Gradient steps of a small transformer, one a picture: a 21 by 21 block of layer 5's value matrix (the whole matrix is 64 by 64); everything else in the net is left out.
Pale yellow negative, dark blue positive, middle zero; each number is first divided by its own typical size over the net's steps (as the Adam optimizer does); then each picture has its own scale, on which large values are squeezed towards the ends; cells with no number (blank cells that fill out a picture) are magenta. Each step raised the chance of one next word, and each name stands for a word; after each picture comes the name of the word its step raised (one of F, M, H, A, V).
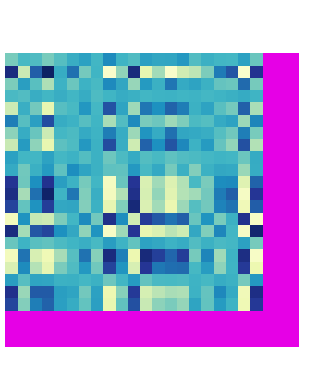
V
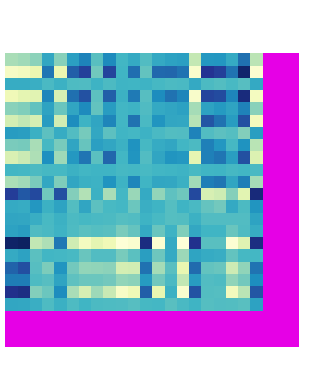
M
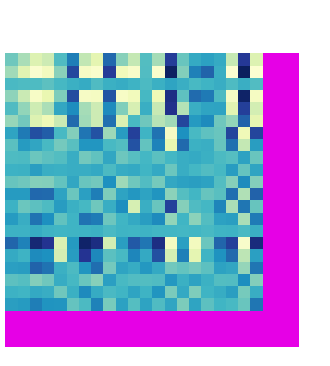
M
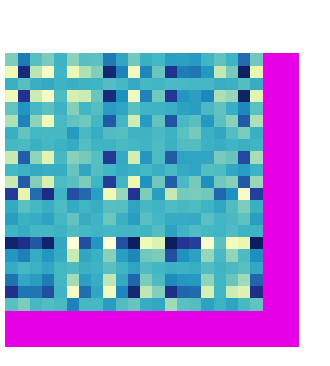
M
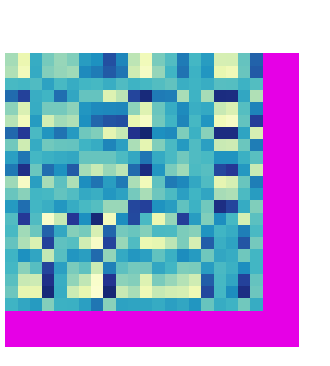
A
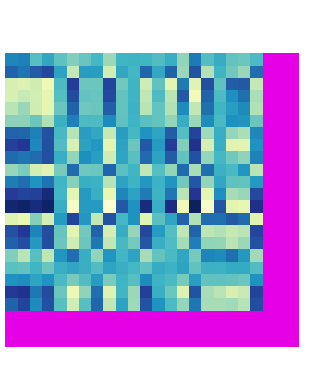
V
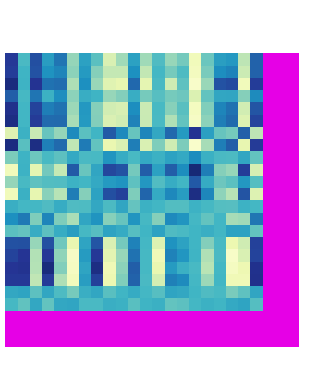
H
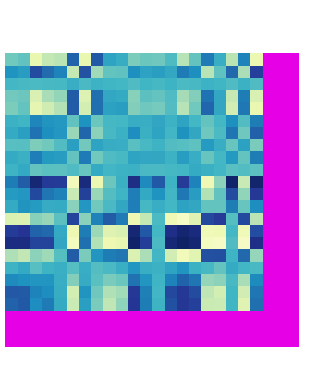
V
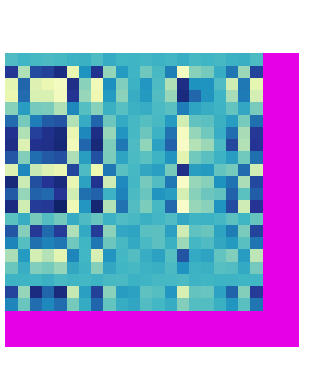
V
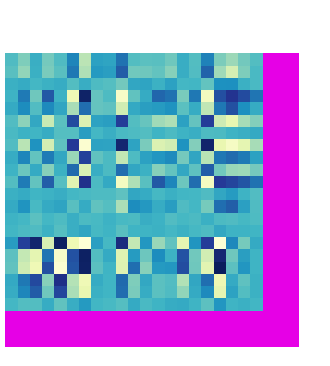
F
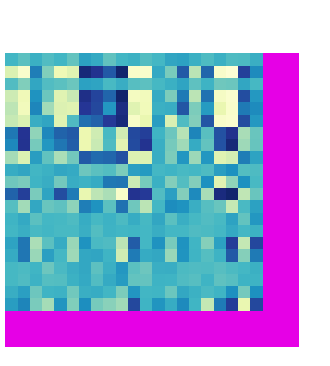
M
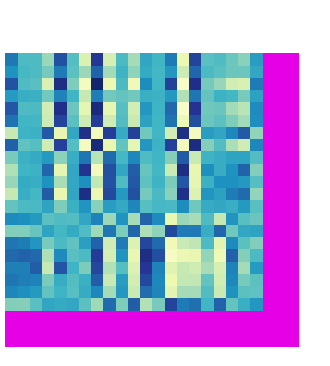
H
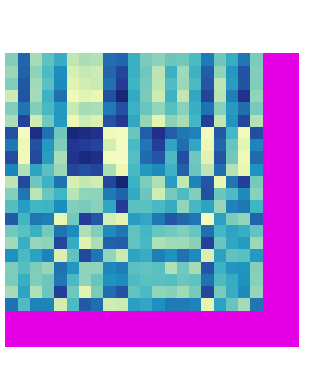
A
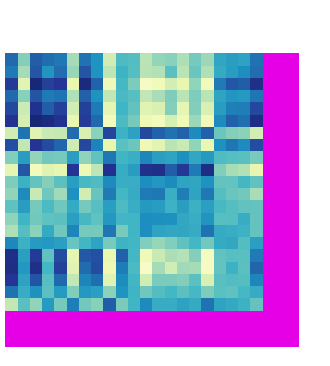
H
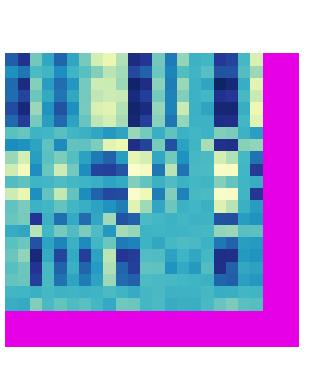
H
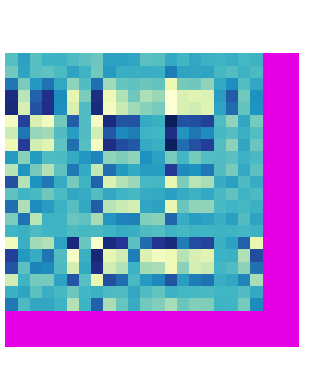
F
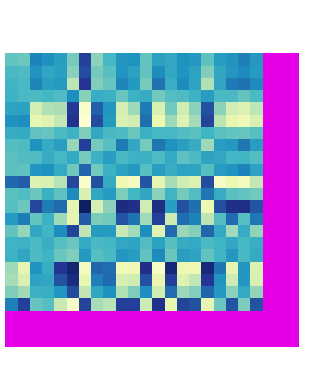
A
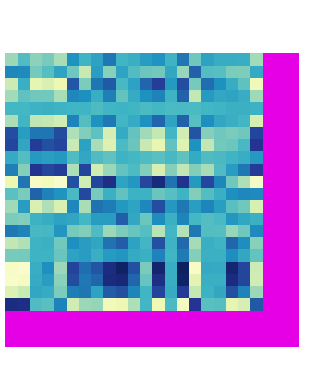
A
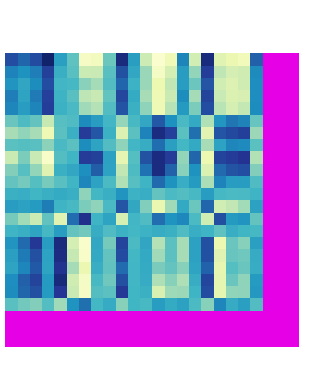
A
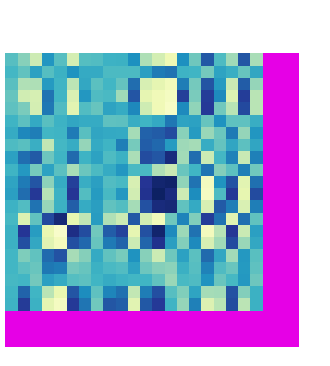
V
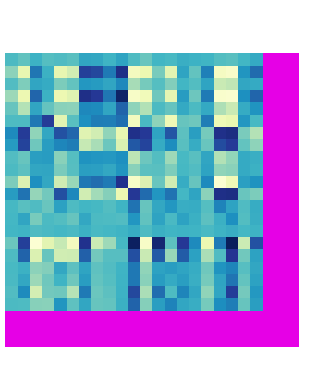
M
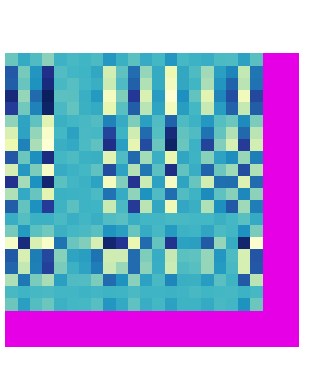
F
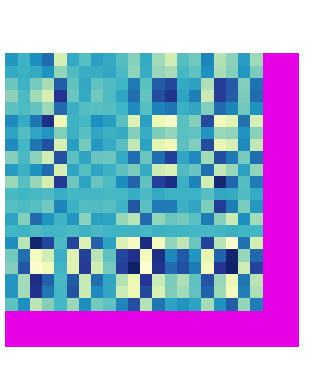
F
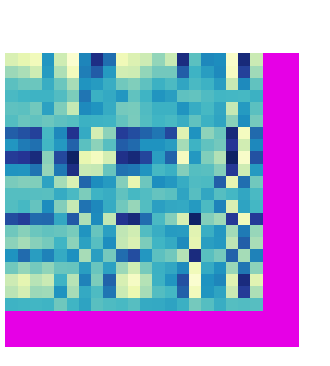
A
